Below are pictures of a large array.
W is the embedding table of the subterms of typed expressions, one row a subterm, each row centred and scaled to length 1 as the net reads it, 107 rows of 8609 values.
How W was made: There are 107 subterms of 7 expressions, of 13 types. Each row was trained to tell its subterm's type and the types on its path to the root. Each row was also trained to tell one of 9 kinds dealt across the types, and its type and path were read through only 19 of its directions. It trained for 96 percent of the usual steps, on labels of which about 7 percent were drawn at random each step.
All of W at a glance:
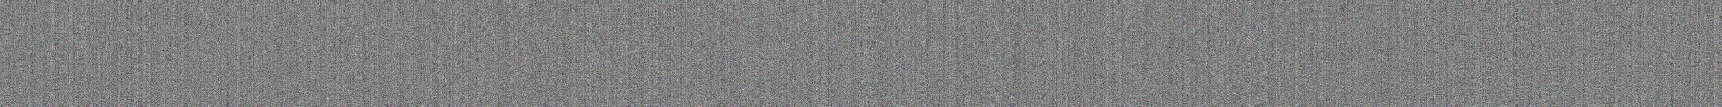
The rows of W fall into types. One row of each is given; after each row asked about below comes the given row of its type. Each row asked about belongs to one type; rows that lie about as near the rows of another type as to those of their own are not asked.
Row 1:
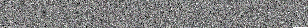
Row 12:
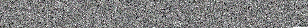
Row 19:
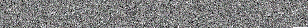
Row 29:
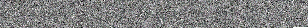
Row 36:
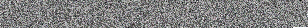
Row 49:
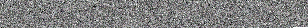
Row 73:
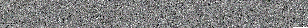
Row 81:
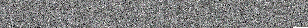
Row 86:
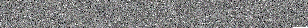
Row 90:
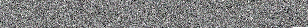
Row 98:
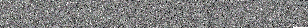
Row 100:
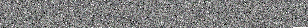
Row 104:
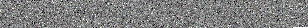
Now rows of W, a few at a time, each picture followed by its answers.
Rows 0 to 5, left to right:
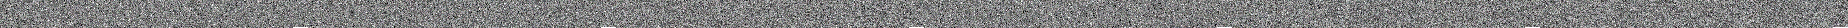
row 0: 1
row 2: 73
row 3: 1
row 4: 90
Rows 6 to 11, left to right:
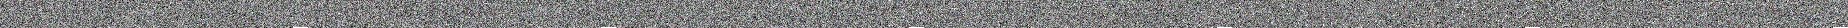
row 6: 49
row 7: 90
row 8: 29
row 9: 49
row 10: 81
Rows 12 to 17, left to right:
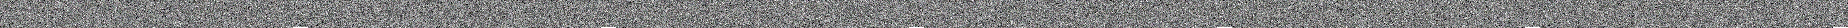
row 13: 104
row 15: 90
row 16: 49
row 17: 98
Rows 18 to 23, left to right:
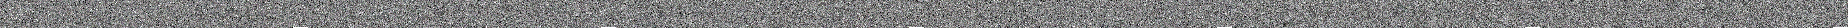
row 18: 73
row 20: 81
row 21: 36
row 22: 104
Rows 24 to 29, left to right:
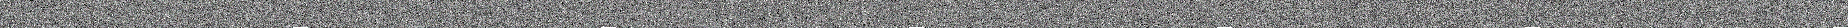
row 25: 81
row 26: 86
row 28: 86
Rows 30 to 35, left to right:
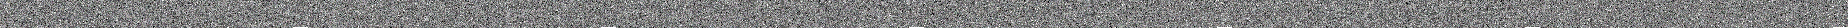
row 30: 73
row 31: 86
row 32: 81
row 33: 49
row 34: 29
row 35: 100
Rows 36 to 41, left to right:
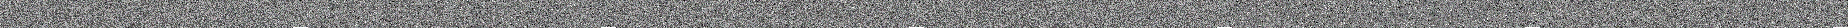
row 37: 81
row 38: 12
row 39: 36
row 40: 29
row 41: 98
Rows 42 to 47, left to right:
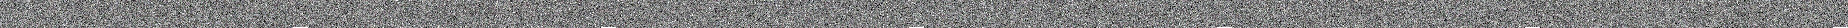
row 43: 90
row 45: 12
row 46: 49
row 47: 29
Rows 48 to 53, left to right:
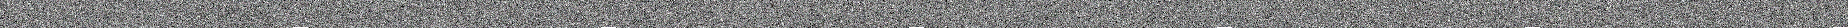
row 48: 19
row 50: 73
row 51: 100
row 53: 12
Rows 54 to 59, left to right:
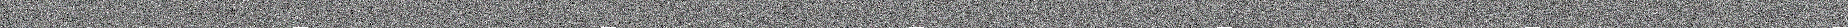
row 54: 19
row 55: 49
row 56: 12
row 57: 1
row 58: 104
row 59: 19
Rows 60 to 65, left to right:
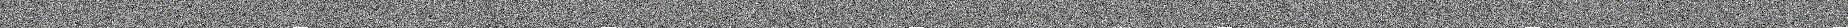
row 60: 49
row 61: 90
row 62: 29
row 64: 104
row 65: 86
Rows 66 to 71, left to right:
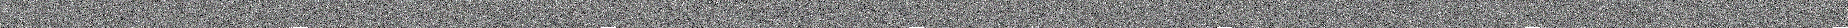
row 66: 100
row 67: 19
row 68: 104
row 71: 73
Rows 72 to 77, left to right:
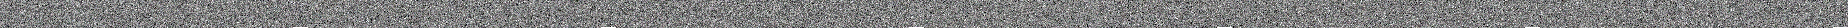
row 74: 12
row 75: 100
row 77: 1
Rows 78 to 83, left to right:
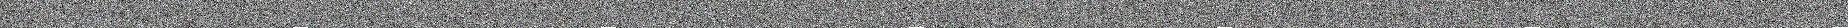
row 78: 104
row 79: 12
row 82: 29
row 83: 29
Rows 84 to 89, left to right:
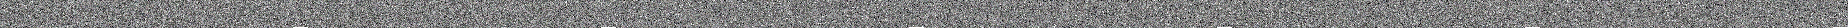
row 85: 1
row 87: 81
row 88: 36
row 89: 104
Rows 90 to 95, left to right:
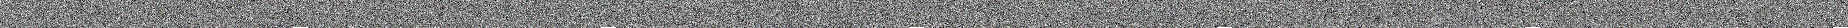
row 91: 19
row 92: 104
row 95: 29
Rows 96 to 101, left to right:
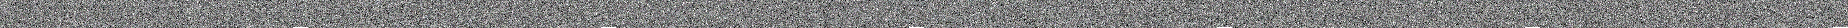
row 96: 81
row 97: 49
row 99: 73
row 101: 90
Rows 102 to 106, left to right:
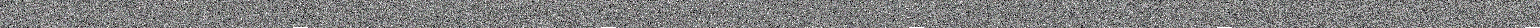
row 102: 98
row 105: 81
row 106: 36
